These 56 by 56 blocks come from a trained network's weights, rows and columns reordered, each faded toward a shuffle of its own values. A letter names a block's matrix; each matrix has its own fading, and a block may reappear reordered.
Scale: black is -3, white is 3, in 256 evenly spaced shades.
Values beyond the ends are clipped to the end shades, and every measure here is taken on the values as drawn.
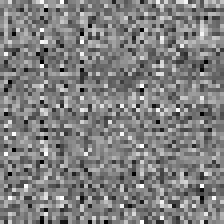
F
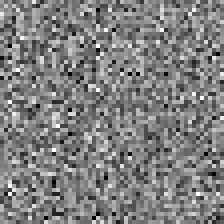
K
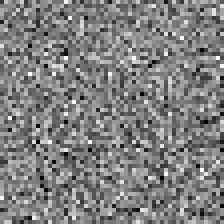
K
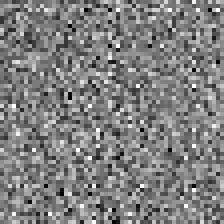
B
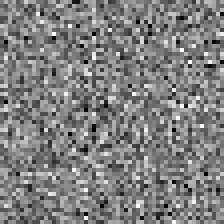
K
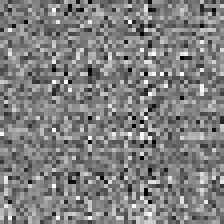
F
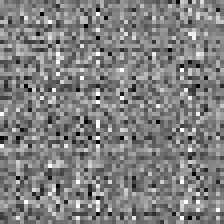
F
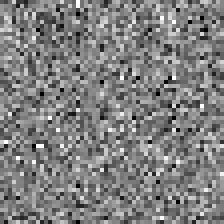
B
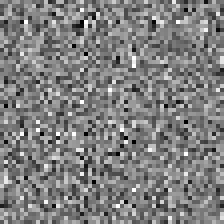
B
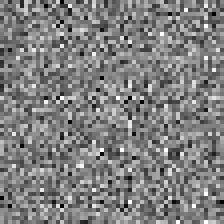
B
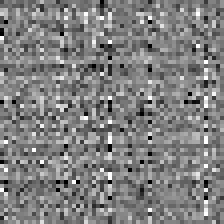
F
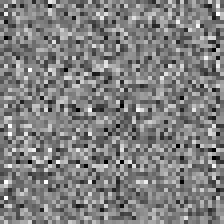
B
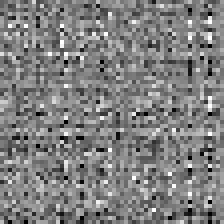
F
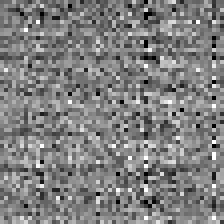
F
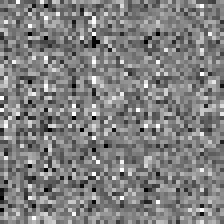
F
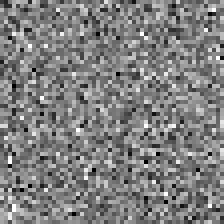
K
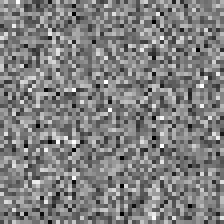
K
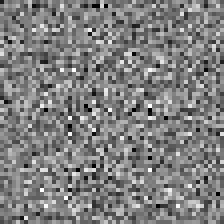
B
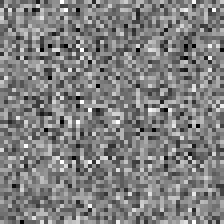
B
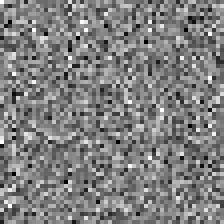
K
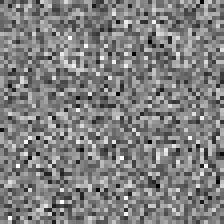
K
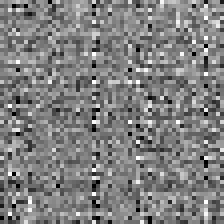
F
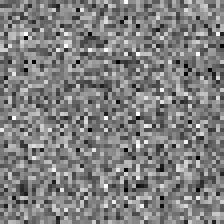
B
